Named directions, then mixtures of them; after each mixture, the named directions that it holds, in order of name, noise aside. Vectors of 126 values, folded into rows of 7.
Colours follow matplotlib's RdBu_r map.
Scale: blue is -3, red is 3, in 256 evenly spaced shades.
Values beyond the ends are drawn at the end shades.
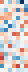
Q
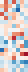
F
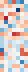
F, Q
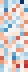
F, Q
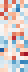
F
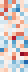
F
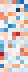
F, Q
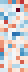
F, Q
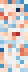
F, Q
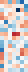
F, Q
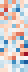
F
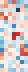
F, Q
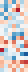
F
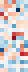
F, Q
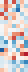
F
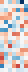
Q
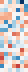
Q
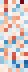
F, Q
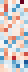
F, Q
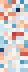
F, Q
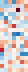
F, Q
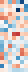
F, Q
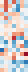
F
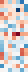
F, Q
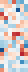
F, Q
